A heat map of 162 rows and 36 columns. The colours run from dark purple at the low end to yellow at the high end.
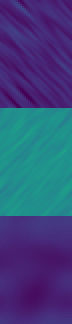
It is made of 3 by 1 panels. Panel 1,1: very low, slanting down to the right, faint in contrast. Panel 2,1: middling, slanting up to the right, faint in contrast. Panel 3,1: very low, smooth, faint in contrast.
